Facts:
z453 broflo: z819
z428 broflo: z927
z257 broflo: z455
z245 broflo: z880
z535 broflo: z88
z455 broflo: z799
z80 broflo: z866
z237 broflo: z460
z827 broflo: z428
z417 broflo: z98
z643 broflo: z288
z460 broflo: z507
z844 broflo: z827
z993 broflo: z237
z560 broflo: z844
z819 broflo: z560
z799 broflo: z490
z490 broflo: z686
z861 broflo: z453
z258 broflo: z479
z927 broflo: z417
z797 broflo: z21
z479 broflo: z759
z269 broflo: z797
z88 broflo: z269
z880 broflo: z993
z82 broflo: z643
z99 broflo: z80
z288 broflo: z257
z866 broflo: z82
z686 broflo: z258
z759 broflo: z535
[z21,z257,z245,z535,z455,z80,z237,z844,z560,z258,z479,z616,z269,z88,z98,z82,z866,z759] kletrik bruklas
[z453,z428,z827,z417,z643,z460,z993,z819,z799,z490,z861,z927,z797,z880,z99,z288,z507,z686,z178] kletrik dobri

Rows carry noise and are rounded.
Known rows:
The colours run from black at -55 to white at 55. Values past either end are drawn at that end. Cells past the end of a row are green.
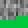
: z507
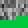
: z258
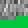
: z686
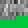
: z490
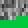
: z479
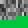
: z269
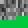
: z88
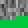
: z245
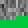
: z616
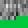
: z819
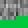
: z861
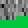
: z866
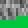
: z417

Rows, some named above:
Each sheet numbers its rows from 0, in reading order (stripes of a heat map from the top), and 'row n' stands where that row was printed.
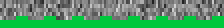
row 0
z643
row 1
z455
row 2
z479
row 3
z99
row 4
z686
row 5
z535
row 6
z799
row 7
z560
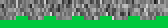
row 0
z98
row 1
z844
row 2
z257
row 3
z560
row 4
z797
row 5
z799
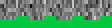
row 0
z21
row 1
z82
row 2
z98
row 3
z759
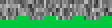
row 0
z827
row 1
z21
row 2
z288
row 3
z237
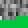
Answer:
z797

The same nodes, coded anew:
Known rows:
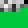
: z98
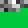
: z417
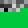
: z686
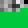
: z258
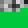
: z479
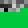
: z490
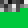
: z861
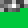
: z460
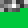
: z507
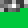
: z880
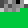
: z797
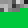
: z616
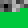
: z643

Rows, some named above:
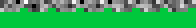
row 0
z797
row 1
z643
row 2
z455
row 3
z257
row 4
z844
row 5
z560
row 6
z827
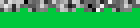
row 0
z98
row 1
z827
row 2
z759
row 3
z99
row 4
z827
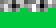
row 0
z535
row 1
z21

